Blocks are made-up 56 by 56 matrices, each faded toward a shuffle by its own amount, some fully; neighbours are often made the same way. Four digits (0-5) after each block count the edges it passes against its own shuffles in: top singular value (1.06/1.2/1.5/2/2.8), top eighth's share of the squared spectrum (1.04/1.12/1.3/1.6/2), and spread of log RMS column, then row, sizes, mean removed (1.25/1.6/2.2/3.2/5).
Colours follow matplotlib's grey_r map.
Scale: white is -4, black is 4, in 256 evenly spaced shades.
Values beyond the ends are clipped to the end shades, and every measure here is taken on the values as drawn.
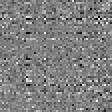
4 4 2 3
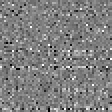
4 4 1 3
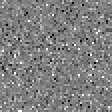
0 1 0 0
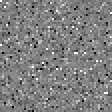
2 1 0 0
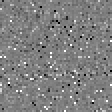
1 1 0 0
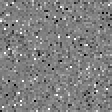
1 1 0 0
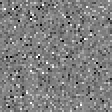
0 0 0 0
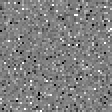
0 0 0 0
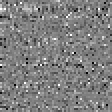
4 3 1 2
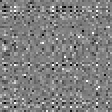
5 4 3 3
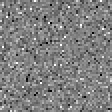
0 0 0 0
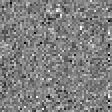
3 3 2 1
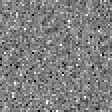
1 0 0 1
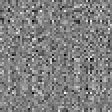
4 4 2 2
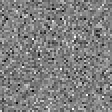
3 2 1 0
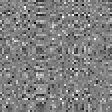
4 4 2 2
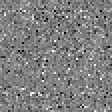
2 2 0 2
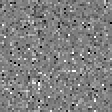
0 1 1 0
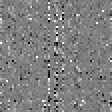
2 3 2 1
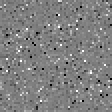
0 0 0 0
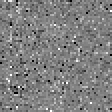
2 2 1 0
